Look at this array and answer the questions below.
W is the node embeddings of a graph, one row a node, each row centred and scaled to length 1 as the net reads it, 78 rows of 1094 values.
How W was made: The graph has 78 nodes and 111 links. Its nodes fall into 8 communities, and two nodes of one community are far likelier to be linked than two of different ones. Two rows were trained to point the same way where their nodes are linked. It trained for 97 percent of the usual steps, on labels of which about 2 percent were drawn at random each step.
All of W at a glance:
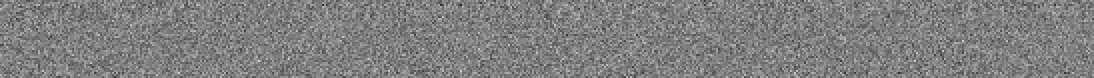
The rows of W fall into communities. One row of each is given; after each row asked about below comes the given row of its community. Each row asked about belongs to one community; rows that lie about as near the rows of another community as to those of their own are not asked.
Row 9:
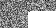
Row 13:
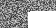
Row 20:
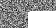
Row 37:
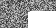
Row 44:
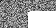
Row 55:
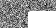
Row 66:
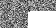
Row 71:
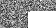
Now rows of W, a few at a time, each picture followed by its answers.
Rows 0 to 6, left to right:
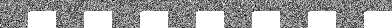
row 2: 37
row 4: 55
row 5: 55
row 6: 37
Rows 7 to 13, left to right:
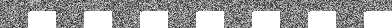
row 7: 66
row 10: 37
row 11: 71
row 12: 37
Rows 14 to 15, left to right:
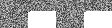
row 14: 44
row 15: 37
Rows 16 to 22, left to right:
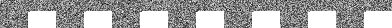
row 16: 71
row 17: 44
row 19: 37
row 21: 13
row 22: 66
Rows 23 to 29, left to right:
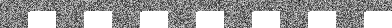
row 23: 71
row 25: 9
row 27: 55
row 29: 9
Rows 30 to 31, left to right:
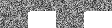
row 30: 66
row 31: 37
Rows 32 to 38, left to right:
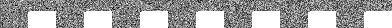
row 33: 71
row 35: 9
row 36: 20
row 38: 9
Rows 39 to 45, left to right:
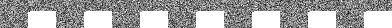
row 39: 66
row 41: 13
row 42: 20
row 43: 9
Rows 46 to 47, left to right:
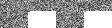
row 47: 66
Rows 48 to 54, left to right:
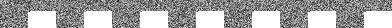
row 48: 44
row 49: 13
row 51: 13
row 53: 13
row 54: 71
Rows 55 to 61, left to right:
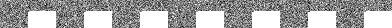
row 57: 71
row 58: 66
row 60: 44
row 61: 13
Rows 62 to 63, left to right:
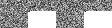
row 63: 9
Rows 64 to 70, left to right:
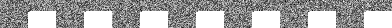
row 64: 37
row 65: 71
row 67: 44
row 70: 66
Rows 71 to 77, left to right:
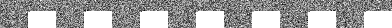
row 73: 13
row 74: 66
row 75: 44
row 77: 9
